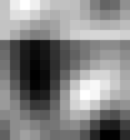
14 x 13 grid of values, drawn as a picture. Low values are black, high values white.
The middle left is the ninth with the lowest average. There are no lone odd cells. The top part is higher, up to a seam about 30% of the way down.
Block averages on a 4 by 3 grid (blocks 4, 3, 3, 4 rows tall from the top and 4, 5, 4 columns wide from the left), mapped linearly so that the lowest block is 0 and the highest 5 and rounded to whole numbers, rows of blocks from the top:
544
013
125
231
